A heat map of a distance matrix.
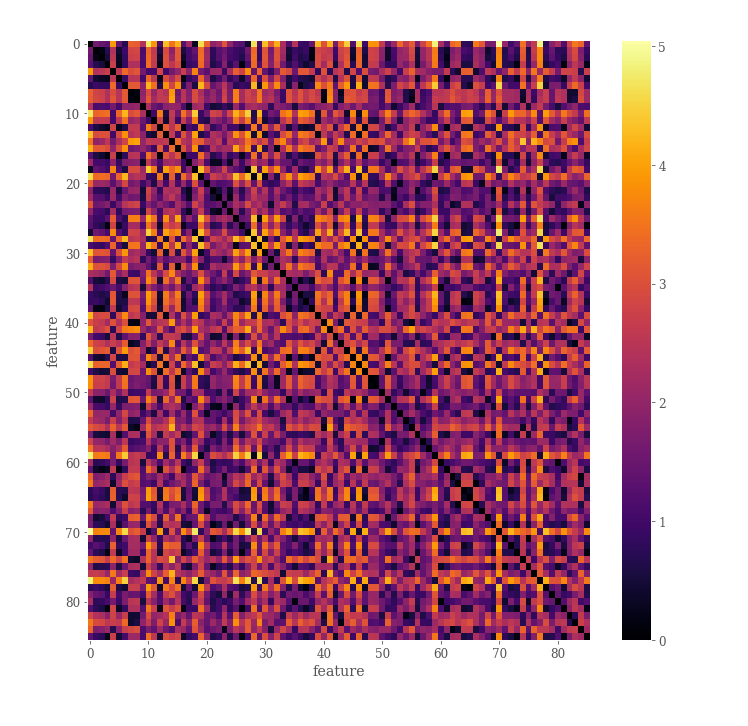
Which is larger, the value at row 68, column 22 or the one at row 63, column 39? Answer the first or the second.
the first
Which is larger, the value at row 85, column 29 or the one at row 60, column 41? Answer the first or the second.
the second
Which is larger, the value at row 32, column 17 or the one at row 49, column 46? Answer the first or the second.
the first
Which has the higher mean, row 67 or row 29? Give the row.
29
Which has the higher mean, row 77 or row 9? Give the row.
77
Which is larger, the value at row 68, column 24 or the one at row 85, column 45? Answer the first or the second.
the first
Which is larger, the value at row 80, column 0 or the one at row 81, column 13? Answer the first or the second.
the second
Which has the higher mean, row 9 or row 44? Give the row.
44
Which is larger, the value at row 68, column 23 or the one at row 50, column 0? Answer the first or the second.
the second
